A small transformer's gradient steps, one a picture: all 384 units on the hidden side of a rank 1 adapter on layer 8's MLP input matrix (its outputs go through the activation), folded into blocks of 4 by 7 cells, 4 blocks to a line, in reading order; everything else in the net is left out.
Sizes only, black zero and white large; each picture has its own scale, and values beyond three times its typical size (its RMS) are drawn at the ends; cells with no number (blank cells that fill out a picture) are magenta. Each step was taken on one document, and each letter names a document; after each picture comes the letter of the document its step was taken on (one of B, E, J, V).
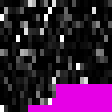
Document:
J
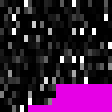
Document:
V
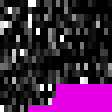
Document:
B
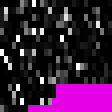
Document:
J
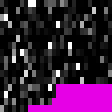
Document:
B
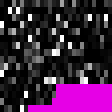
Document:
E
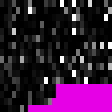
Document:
V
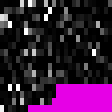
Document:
J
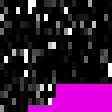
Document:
B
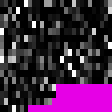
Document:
V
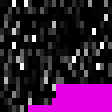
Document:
V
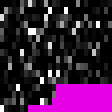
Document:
J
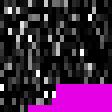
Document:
E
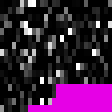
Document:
J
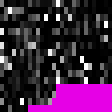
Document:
E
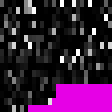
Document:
V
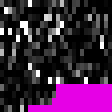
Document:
E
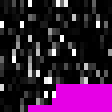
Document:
E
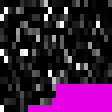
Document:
J
